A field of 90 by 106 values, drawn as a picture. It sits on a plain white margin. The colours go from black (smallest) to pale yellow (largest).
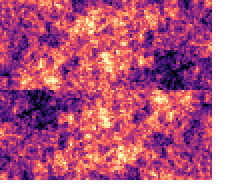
The field is mottled with small blotches. It looks the same turned upside down. The values follow a bell shape. No overall slope runs across the table.
